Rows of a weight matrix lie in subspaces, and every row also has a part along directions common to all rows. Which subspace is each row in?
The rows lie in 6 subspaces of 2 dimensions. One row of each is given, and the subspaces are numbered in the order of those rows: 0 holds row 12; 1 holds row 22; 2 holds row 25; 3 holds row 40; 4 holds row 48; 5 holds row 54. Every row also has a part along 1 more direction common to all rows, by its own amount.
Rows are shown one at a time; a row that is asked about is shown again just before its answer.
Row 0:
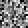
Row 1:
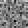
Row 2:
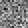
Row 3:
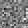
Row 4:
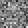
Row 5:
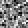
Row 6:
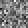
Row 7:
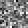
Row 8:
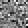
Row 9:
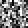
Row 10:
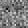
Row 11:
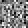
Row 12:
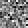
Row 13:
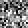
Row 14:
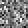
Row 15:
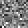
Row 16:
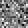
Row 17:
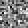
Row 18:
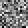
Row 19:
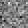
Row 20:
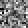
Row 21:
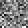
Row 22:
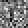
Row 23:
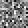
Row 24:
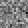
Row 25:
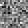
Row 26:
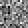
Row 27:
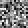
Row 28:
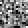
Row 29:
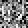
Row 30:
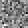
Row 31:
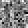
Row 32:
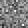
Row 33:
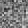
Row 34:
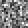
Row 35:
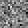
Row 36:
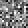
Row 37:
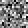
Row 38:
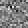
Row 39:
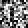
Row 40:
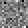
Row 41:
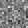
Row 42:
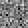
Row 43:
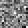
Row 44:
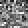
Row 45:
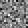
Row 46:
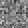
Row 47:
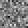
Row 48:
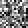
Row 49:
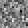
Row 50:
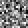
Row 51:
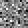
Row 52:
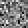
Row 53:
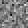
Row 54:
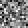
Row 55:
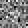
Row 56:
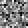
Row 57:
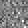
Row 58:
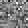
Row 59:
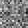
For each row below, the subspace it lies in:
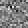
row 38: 2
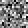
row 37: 2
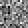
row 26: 2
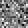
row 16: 3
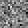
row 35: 2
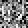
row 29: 2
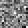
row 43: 3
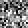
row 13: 4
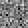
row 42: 1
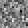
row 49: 5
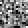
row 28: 5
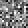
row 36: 1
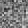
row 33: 4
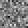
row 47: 0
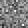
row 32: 3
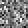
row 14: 1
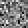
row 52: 1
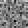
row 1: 5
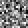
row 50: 5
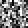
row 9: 5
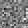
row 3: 4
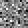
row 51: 4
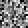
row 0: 1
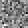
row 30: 1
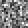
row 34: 5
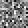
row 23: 1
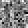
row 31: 1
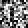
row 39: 1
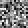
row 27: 4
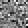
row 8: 0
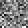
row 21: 3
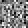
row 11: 2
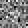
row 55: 0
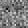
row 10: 4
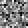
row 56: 5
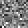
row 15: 3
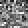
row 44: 5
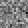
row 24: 2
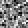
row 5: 0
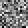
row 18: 3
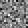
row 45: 0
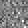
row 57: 0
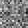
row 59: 4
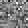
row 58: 0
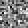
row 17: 2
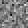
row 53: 0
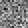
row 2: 4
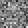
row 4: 3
